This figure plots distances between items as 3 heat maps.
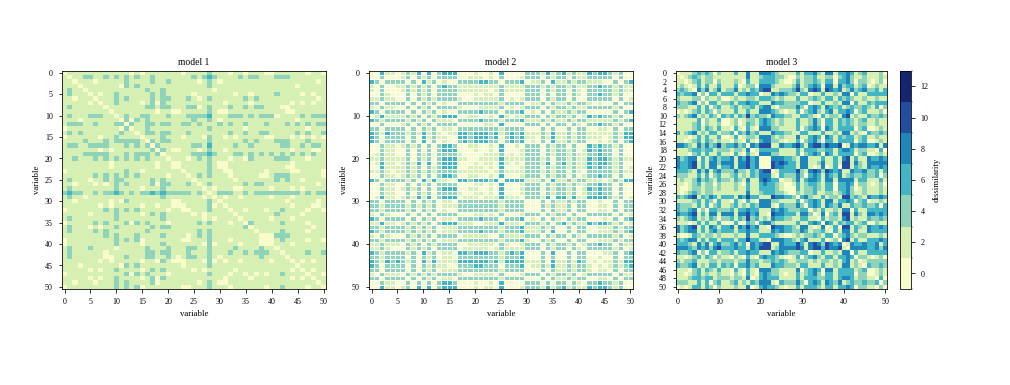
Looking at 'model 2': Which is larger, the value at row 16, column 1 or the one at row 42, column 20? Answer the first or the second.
the second
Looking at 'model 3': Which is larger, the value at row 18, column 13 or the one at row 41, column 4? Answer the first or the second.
the second
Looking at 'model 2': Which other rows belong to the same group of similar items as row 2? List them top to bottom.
7, 9, 11, 13, 14, 15, 16, 25, 30, 31, 32, 34, 36, 37, 39, 42, 43, 44, 45, 46, 48
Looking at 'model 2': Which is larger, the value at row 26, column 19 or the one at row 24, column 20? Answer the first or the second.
the second
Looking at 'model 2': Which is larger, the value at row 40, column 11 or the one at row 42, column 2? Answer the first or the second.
the first
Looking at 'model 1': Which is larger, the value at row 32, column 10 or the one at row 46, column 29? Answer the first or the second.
the first
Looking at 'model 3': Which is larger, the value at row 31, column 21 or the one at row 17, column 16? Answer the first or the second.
the first
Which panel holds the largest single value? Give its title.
model 3
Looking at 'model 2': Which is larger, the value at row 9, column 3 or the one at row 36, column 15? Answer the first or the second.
the first
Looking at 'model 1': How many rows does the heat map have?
51
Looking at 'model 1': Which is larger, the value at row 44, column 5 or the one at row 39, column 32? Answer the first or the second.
the first
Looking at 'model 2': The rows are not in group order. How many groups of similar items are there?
2
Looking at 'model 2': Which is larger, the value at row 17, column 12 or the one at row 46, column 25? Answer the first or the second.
the second
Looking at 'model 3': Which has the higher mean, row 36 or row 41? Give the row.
41
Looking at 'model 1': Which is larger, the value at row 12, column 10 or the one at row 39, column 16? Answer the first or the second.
the first
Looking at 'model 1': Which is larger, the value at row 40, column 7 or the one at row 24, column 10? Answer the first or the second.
the second
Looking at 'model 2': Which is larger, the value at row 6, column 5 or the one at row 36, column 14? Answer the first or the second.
the second
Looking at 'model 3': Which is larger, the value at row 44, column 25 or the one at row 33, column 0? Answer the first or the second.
the second
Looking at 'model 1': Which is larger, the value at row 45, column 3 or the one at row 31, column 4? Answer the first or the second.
the second
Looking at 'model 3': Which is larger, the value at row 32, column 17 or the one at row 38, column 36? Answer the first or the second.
the first
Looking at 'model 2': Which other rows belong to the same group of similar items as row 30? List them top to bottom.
2, 7, 9, 11, 13, 14, 15, 16, 25, 31, 32, 34, 36, 37, 39, 42, 43, 44, 45, 46, 48
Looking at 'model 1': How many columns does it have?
51
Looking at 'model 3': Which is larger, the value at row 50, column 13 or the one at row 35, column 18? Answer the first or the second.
the second
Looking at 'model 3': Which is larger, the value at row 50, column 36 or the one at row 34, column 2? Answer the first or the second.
the first
